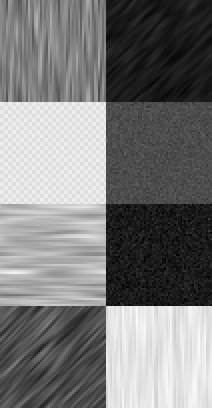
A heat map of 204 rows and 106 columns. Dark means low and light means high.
It is made of 4 by 2 panels. Panel 1,1: middling, streaked downward. Panel 1,2: very low, slanting up to the right, faint in contrast. Panel 2,1: very high, checkered, faint in contrast. Panel 2,2: low, fine-grained, faint in contrast. Panel 3,1: high, streaked across. Panel 3,2: very low, fine-grained, faint in contrast. Panel 4,1: low, slanting up to the right. Panel 4,2: very high, streaked downward, faint in contrast.
